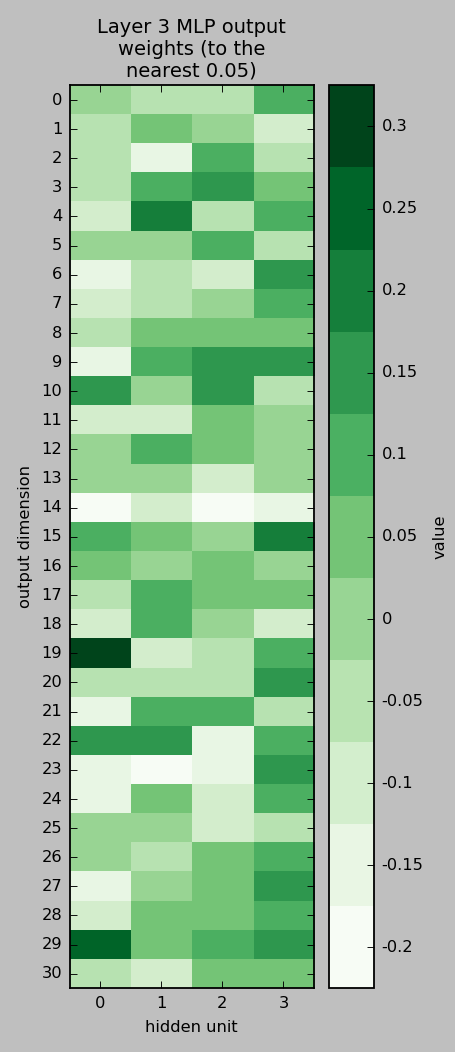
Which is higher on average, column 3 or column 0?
column 3
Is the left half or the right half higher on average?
right
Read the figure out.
Title: Layer 3 MLP output weights (to the nearest 0.05)
x-axis: hidden unit, ticks 0 1 2 3
y-axis: output dimension, ticks 0 1 2 3 4 5 6 7 8 9 10 11 12 13 14 15 16 17 18 19 20 21 22 23 24 25 26 27 28 29 30 (0 at the top)
Colour bar: value, ticks -0.2 -0.15 -0.1 -0.05 0 0.05 0.1 0.15 0.2 0.25 0.3
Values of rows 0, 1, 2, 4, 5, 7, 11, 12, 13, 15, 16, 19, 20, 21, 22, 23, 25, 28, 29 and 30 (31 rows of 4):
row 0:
0 -0.05 -0.05 0.1
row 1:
-0.05 0.05 0 -0.1
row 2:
-0.05 -0.15 0.1 -0.05
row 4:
-0.1 0.2 -0.05 0.1
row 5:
0 0 0.1 -0.05
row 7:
-0.1 -0.05 0 0.1
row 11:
-0.1 -0.1 0.05 0
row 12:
0 0.1 0.05 0
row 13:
0 0 -0.1 0
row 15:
0.1 0.05 0 0.2
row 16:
0.05 0 0.05 0
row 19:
0.3 -0.1 -0.05 0.1
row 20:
-0.05 -0.05 -0.05 0.15
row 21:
-0.15 0.1 0.1 -0.05
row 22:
0.15 0.15 -0.15 0.1
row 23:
-0.15 -0.2 -0.15 0.15
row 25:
0 0 -0.1 -0.05
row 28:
-0.1 0.05 0.05 0.1
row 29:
0.25 0.05 0.1 0.15
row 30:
-0.05 -0.1 0.05 0.05
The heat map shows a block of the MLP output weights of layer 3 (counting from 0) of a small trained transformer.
